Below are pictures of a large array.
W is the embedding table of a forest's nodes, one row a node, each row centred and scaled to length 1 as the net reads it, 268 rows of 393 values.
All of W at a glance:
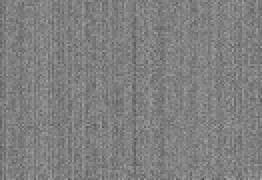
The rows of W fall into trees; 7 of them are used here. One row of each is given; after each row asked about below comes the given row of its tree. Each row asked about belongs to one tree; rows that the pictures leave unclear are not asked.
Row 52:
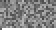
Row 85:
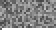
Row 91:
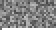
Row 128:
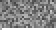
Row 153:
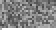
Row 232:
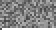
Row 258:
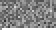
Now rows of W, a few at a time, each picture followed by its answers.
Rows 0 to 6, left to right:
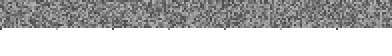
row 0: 91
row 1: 153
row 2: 232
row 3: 52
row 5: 258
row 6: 52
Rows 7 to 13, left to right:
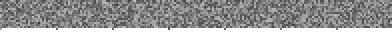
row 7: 52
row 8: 232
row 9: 52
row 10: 91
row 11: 258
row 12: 52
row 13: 52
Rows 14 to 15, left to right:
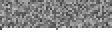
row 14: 91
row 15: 52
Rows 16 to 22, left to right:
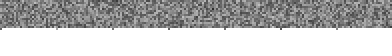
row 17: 85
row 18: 52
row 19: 232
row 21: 91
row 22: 52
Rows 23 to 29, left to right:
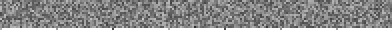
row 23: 258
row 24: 52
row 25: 232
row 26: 258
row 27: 91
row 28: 85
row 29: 258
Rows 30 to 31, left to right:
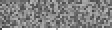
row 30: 232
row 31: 85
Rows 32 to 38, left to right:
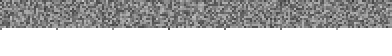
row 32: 232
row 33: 52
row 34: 85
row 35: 91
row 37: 52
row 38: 153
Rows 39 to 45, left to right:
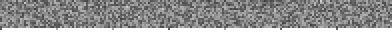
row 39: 91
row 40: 153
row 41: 258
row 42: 91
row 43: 153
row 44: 232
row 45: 91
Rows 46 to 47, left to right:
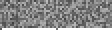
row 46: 52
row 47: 258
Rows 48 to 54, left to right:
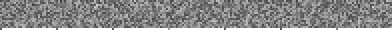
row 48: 52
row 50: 85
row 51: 258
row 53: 91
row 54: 52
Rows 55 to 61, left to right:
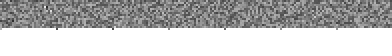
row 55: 128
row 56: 91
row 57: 91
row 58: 52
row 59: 232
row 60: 258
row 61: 52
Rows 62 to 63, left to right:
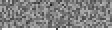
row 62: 258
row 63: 232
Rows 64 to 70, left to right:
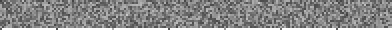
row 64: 85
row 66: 85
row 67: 91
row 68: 85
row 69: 232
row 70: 232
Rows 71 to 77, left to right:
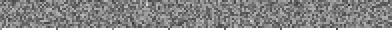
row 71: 258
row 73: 85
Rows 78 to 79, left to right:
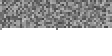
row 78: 258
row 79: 232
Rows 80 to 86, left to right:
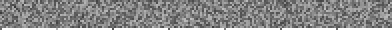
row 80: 52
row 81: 85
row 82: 232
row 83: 232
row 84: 52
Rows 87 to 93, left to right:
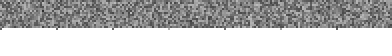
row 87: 85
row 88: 232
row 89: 52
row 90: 85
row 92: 153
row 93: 91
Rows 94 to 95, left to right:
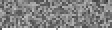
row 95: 85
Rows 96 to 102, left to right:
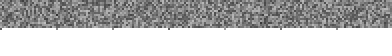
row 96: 232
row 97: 153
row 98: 258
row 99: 52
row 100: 85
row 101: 52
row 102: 258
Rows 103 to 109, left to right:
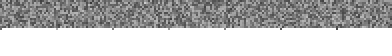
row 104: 153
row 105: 52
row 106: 153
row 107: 258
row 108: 52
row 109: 91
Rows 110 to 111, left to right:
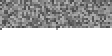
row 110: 232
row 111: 153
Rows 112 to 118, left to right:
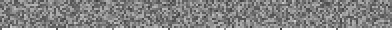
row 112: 91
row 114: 153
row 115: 232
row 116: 258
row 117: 91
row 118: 258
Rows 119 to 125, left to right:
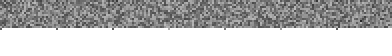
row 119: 85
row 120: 232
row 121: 232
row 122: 258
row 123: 91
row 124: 52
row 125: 232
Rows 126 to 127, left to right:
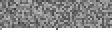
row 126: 85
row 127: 52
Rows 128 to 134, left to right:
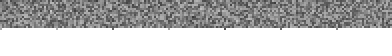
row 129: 128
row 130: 91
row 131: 85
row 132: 91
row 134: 52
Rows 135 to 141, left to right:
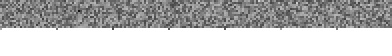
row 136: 52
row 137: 91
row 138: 85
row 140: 153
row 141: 91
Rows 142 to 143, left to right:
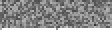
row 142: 258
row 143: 153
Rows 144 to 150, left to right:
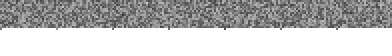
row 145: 258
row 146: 232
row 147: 91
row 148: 91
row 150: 85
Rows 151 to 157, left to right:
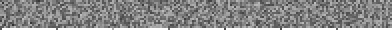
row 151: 91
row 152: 91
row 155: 91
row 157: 52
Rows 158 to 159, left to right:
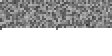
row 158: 91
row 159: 91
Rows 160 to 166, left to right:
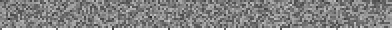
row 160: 52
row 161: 232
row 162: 91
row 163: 52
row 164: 232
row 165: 91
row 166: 153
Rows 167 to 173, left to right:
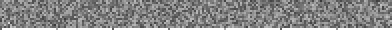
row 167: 91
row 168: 258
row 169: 52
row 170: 232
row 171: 153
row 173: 85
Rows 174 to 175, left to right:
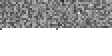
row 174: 52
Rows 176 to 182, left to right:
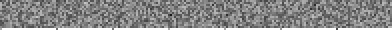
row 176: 85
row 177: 52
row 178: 232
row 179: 258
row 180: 85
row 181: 258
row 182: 232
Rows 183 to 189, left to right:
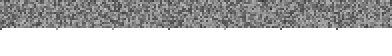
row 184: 258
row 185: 128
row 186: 232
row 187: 85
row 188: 232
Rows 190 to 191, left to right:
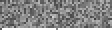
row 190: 52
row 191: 52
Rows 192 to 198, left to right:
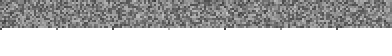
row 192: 232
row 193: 232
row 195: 153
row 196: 91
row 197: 258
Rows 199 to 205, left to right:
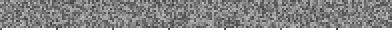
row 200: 91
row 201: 91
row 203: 232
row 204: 258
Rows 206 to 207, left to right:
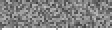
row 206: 153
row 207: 85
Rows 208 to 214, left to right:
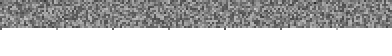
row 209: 258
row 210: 91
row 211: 258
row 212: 91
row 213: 258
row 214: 128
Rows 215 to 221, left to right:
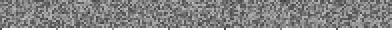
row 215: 91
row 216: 85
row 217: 52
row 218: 91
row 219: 91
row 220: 52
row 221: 52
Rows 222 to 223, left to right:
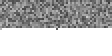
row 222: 258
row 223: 232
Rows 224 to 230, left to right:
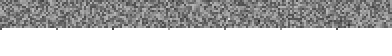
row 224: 91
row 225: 232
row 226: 91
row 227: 85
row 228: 91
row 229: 258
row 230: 232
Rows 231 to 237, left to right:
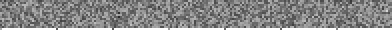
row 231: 85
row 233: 232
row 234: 258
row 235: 52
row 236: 52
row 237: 85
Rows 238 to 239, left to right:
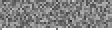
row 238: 258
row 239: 232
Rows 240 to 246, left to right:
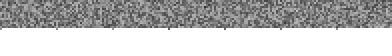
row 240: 85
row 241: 52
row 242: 85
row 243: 91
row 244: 91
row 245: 232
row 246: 153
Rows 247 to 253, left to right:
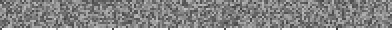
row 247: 85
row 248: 153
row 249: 52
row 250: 91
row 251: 52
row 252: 85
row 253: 91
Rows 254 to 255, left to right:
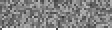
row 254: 52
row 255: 232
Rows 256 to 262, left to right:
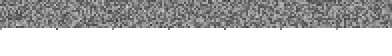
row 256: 258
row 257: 232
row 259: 52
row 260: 232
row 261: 153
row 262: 258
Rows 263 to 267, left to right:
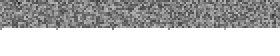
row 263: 153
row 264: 85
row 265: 153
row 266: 52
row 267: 258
